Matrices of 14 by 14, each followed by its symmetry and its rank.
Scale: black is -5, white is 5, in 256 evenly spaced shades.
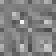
symmetric, rank three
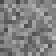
neither, full rank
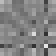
symmetric, rank two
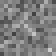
symmetric, full rank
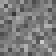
symmetric, full rank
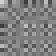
symmetric, rank two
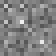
symmetric, rank three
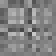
symmetric, rank two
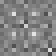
symmetric, rank three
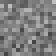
neither, full rank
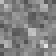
symmetric, rank three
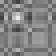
symmetric, rank two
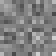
symmetric, rank two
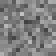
neither, full rank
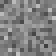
symmetric, full rank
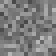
symmetric, full rank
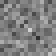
symmetric, full rank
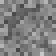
symmetric, full rank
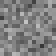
neither, full rank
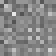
symmetric, rank three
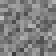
neither, full rank
